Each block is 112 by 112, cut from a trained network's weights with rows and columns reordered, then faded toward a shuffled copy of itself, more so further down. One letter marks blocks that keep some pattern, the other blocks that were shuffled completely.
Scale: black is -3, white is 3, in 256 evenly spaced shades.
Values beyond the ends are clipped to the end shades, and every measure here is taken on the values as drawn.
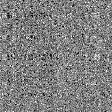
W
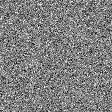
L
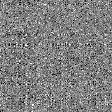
W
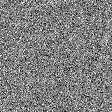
L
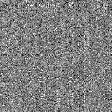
W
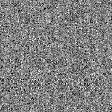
W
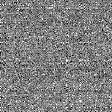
W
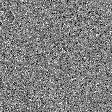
L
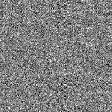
W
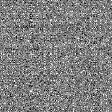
W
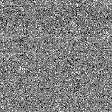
W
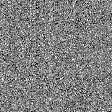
W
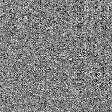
W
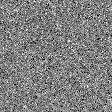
L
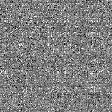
W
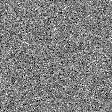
L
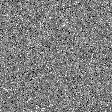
L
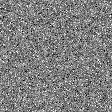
L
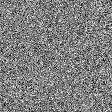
L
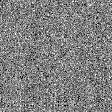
W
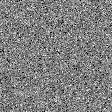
L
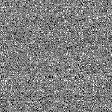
W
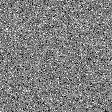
L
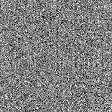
W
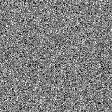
W
